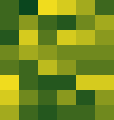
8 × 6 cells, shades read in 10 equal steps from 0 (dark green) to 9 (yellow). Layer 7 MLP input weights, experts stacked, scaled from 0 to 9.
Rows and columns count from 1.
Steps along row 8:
down down up same up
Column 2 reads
0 5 8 6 2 2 4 2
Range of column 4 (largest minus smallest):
7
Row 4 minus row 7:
-4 2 3 -1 3 -1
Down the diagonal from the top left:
2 5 3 4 3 8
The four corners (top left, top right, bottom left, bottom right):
2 2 6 4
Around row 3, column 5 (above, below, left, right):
4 4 8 5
